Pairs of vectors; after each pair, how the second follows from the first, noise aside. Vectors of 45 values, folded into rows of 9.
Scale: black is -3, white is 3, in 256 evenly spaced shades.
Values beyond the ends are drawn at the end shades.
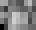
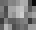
reversed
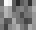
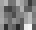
reversed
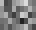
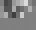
partly zeroed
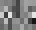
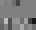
partly zeroed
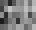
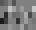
partly zeroed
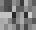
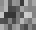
sign-scrambled
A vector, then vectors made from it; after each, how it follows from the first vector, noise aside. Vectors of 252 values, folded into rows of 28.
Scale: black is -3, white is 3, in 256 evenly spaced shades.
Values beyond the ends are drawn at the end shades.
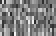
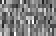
copied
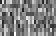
copied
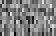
negated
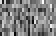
negated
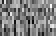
negated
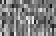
copied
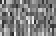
copied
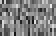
negated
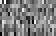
negated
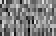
negated
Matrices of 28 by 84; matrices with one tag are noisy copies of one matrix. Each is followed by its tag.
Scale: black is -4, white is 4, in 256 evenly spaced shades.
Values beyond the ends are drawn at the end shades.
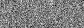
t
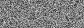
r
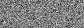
r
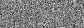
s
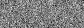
t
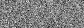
t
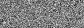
r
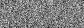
t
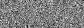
t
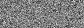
r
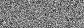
r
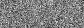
t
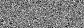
r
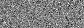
r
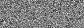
r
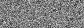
r
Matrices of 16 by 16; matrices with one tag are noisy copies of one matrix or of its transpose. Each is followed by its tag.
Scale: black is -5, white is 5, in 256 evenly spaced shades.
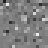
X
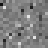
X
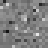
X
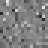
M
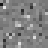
X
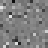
M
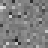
M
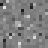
X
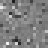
M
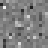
X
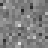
X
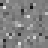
X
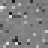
M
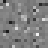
X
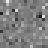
M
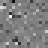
M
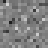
X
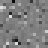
M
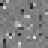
X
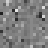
M
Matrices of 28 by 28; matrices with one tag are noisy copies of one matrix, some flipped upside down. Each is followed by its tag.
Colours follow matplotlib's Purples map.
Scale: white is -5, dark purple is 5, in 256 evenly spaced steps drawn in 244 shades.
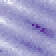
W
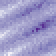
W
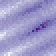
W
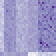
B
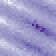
W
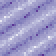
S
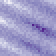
W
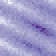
W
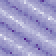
S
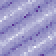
S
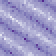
S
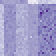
B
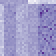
B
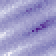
W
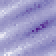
W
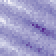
W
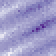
W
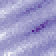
W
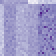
B
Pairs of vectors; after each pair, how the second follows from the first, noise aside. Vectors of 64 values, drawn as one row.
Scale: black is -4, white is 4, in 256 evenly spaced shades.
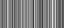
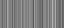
shrunk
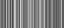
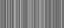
shrunk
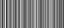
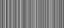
shrunk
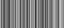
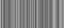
shrunk
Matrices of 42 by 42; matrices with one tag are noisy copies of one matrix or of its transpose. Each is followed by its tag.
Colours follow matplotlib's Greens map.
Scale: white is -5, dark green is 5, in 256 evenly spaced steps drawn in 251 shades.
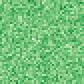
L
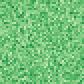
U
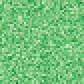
L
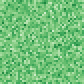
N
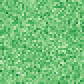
U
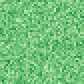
L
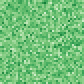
N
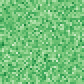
N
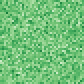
U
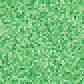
U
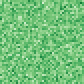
L
